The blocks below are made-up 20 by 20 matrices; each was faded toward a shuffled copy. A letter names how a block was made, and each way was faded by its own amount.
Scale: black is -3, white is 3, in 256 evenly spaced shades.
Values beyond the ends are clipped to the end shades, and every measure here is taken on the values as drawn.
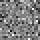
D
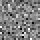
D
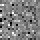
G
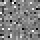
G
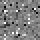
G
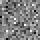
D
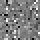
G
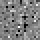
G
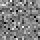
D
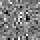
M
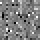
G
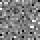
D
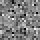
D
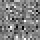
M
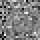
M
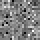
D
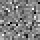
D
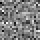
M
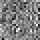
M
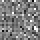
M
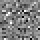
M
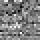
M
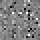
G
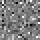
D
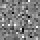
G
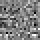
M
